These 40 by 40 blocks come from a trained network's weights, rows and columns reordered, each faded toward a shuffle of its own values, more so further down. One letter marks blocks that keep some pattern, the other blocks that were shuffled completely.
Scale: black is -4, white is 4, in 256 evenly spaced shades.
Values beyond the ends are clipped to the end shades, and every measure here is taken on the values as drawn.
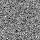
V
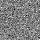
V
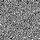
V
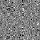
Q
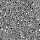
V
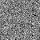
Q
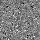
V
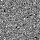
V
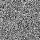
V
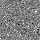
V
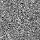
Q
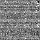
Q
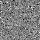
V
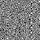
Q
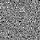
Q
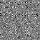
Q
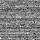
Q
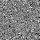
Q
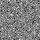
V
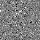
Q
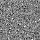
V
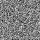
Q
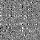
Q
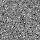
V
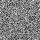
V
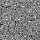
Q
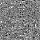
Q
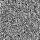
V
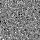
V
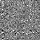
Q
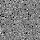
Q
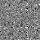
Q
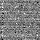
Q
